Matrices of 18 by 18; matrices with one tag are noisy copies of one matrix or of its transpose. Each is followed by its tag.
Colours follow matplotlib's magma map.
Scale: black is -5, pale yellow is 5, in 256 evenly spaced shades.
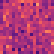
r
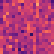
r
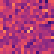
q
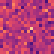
q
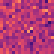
q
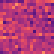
r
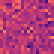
q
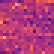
r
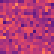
r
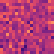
q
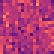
r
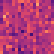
r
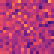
q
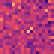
q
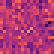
q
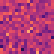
q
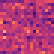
r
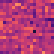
r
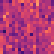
r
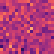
q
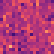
r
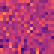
q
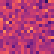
q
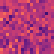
q
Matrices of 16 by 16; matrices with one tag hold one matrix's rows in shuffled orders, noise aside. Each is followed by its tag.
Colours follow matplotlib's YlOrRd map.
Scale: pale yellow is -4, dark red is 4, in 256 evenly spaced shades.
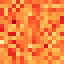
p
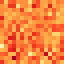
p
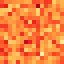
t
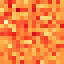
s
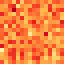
p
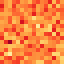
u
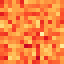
t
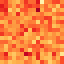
t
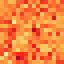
s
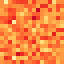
s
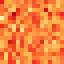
p
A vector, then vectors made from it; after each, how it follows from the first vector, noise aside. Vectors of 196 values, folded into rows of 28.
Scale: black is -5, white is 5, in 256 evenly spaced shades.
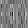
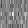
sign-scrambled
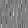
partly zeroed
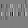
partly zeroed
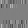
partly zeroed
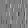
partly zeroed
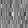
sign-scrambled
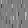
partly zeroed
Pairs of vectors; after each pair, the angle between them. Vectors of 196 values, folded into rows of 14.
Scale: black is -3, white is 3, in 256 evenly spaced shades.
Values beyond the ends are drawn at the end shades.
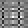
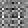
nearly opposite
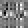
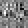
nearly opposite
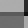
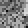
partly opposed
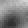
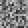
orthogonal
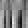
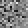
orthogonal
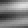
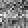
partly opposed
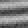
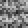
partly aligned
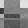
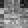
nearly opposite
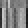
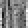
nearly opposite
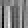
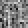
partly aligned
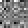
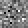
orthogonal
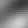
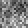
partly aligned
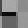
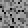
orthogonal
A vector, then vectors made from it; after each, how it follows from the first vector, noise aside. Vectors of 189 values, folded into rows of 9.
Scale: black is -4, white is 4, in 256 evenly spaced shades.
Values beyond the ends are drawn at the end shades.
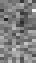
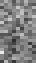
reversed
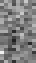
reversed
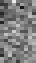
wrapped around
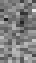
copied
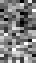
scaled up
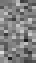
wrapped around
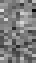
negated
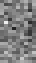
wrapped around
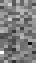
reversed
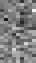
copied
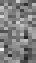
wrapped around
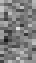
wrapped around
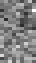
copied
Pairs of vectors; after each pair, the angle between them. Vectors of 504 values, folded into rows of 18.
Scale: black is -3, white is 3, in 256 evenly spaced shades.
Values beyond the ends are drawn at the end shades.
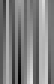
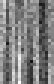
nearly opposite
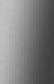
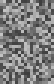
orthogonal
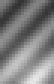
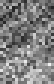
partly aligned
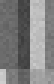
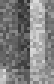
nearly parallel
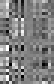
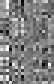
nearly parallel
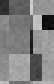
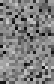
orthogonal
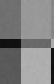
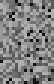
orthogonal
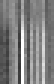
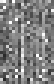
partly aligned
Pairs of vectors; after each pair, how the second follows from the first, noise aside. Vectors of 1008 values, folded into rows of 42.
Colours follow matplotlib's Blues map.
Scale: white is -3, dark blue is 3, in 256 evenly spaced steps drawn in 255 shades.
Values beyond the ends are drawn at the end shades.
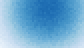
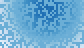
partly zeroed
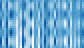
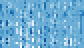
partly zeroed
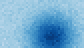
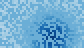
partly zeroed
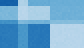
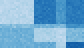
reversed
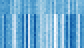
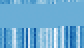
partly zeroed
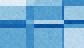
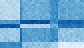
reversed
